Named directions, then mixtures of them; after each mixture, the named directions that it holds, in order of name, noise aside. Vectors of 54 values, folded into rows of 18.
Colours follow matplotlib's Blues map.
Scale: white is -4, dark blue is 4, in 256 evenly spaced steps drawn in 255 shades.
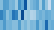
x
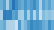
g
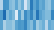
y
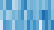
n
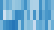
g, y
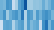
n, x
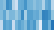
n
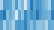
y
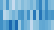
g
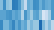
n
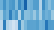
g, n, x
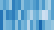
n, x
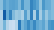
g, n, y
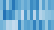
g, y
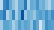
n, x, y
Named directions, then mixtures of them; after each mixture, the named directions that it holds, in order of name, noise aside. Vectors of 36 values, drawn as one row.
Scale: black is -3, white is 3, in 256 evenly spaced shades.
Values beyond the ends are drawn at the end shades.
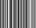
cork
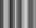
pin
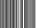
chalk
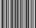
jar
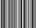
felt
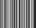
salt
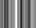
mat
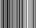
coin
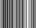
coin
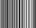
coin, salt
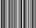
felt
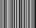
felt, salt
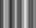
pin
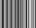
coin, cork, jar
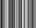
felt, pin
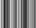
felt, pin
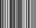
cork, pin, salt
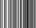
coin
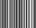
coin, cork, salt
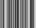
mat, salt
